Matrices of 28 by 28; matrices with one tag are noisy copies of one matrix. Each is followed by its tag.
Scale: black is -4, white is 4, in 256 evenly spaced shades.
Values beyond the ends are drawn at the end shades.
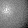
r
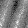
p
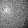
r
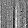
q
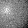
r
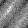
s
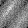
s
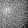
r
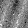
p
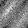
s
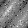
s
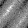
s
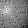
r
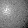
r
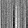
q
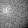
r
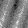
p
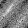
s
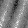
p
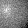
r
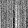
q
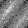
s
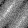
s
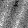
p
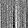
q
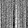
q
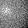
r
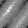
s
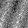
p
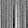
q
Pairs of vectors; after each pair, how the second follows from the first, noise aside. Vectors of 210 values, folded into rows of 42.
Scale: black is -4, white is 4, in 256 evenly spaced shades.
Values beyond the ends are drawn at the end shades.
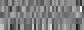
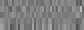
shrunk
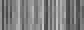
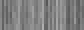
shrunk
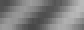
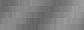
shrunk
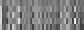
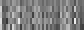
copied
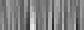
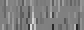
partly zeroed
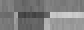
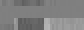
partly zeroed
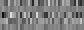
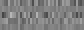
shrunk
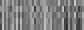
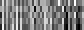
scaled up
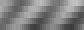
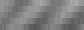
shrunk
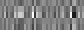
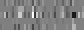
partly zeroed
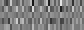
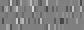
partly zeroed
